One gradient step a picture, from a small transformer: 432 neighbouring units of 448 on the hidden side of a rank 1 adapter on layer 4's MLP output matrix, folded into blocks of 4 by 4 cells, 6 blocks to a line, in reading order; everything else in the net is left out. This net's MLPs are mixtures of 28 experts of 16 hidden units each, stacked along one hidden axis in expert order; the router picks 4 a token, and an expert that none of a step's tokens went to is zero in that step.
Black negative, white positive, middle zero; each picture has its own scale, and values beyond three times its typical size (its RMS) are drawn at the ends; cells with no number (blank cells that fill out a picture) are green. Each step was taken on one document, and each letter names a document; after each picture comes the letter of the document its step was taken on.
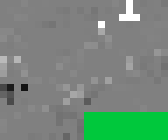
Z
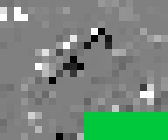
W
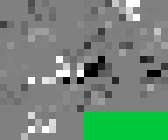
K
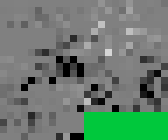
W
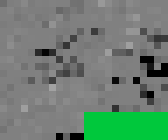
W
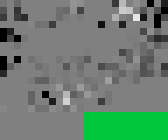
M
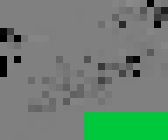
M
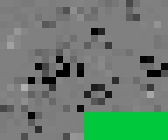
W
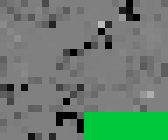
Z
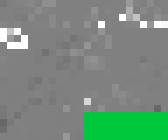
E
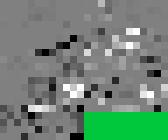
W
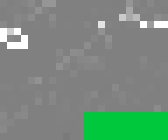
E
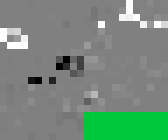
E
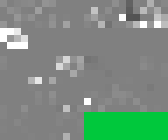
E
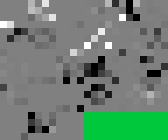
K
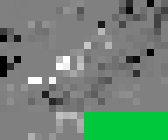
M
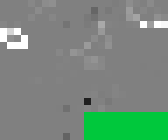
E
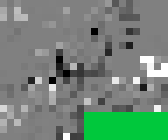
W
